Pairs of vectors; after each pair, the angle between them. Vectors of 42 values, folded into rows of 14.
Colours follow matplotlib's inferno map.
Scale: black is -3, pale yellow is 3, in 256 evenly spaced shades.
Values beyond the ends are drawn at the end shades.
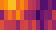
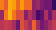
nearly parallel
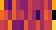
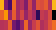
nearly parallel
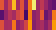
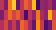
partly aligned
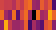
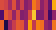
nearly opposite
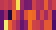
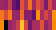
nearly opposite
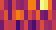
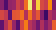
partly aligned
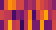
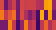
orthogonal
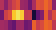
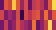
orthogonal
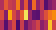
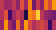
nearly opposite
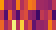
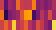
partly aligned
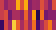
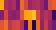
orthogonal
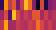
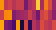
partly opposed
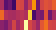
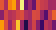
partly opposed
